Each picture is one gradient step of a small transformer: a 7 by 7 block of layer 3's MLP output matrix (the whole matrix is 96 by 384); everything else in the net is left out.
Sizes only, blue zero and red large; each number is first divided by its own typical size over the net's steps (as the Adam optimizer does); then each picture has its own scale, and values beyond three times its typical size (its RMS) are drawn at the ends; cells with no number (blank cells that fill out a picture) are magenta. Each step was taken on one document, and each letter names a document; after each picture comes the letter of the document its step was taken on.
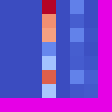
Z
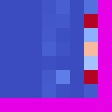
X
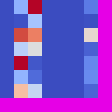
Z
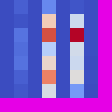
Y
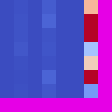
X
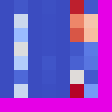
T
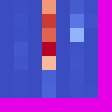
Y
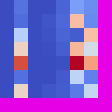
T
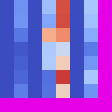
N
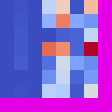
N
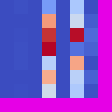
Y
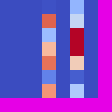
Y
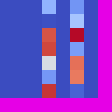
Y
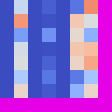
T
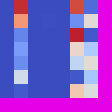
T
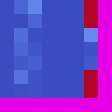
Z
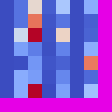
Z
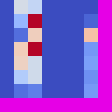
Z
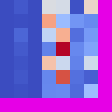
N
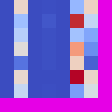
T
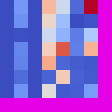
N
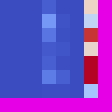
X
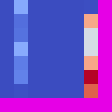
Z
